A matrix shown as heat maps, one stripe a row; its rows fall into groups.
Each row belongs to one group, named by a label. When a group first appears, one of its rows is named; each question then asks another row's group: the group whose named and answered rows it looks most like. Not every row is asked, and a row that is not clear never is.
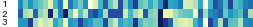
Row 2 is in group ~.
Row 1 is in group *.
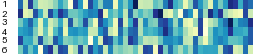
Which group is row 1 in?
*
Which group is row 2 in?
~
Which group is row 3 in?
*
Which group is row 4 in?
*
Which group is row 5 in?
*
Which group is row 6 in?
~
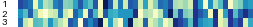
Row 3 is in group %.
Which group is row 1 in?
*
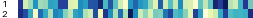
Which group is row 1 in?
~
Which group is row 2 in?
*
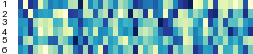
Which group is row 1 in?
~
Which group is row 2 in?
%
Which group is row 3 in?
*
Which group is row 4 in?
*
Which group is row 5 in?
%
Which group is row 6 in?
*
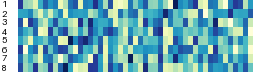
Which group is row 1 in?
%
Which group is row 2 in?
*
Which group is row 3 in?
~
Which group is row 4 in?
~
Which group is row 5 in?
%
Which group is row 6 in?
~
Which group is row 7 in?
%
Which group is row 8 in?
~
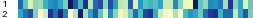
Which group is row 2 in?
~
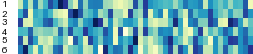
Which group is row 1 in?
~
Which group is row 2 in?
%
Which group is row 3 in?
%
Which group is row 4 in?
*
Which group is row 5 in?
*
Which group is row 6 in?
*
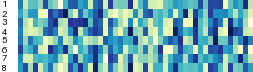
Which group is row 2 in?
~
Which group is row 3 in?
%
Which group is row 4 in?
%
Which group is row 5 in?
*
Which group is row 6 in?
~
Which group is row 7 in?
%
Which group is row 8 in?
%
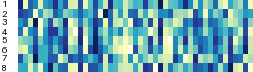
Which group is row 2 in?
*
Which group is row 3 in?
~
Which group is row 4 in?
~
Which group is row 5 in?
~
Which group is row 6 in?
~
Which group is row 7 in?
%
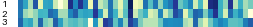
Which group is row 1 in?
%
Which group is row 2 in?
%
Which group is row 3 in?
*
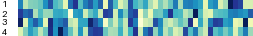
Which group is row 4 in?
~
